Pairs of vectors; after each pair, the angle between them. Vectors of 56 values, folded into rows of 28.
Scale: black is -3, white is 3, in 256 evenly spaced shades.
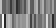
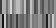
nearly opposite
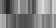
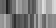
nearly parallel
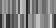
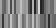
orthogonal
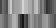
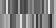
partly opposed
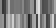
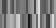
nearly parallel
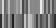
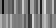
partly opposed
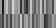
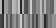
nearly parallel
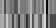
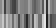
nearly parallel
